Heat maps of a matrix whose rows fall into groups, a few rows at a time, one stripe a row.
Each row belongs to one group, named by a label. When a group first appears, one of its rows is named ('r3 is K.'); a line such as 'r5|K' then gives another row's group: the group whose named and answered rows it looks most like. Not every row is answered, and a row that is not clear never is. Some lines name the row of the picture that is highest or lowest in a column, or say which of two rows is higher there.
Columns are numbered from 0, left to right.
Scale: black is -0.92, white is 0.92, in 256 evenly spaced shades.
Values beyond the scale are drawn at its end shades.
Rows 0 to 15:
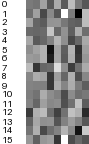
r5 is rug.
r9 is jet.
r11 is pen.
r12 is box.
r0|jet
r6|rug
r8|rug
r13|box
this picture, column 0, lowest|12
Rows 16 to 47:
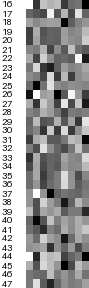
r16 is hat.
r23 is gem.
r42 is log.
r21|jet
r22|pen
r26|box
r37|gem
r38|log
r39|hat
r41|gem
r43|rug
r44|hat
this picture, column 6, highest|26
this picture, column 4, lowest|26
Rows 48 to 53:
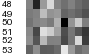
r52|pen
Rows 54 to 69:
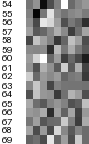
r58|box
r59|jet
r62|hat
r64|box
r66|rug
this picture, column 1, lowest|55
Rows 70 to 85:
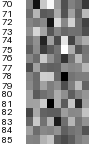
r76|log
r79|pen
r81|rug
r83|box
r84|hat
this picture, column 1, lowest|70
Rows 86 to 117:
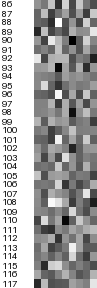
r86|jet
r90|log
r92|hat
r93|rug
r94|jet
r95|gem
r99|hat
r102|log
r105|hat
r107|pen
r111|gem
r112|rug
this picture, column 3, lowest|93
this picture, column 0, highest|92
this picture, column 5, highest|113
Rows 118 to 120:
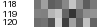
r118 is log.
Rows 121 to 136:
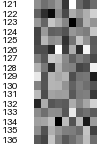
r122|gem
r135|pen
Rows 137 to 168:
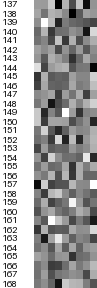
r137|rug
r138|log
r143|log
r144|hat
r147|rug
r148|gem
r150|hat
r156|jet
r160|box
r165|log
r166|gem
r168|jet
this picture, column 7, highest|154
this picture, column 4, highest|149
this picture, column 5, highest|159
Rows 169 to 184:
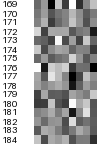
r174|hat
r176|hat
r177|log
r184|hat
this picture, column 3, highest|173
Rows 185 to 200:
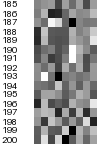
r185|rug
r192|rug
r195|box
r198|pen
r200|box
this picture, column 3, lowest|193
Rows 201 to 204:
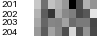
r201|log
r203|hat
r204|pen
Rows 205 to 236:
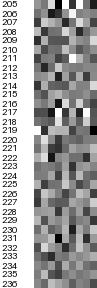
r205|jet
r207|box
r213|rug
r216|jet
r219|hat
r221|gem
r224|jet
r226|box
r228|rug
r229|hat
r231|rug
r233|gem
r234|jet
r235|gem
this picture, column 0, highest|219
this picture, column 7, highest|217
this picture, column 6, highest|205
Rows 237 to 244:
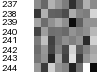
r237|log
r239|log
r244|pen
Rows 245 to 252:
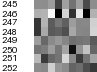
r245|rug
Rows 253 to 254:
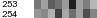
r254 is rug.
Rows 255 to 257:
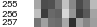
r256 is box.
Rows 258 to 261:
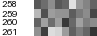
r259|hat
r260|box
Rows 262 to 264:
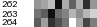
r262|rug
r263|gem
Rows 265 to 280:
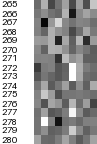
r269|rug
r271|jet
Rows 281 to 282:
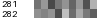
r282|jet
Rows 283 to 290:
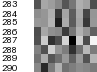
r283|box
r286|box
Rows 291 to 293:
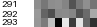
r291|log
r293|jet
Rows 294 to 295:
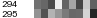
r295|pen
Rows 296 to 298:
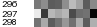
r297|hat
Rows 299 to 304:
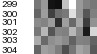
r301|rug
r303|hat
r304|box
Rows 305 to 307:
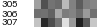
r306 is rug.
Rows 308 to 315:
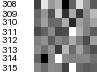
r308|box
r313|jet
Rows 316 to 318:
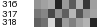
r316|rug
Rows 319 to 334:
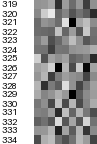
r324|gem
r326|rug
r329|log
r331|jet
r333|rug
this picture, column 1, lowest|328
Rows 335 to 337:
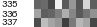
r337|box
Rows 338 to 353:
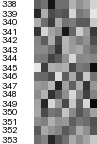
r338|gem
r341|box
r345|hat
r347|rug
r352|box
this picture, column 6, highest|341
